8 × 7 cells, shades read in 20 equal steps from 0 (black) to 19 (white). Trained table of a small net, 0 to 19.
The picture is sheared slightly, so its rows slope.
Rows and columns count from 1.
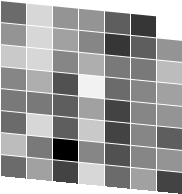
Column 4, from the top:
11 10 13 18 12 15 10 16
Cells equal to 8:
5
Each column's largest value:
15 16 12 18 9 12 19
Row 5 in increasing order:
5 7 9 9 10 11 12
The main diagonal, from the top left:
8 16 10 18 5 10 11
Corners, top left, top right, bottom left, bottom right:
8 19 8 5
